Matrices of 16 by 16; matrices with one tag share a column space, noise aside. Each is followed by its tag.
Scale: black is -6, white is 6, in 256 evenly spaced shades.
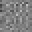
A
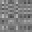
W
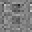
A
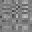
W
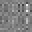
A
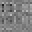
A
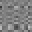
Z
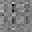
A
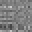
Z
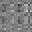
A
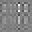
A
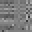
W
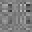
A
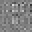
A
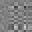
Z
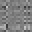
Z
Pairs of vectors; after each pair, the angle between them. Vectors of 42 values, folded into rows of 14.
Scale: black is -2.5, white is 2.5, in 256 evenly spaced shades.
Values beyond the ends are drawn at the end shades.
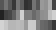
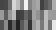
partly opposed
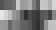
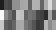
partly aligned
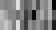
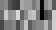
partly opposed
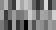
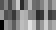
orthogonal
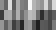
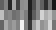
nearly opposite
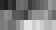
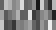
orthogonal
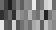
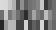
partly opposed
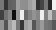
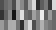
nearly parallel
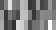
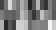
nearly parallel
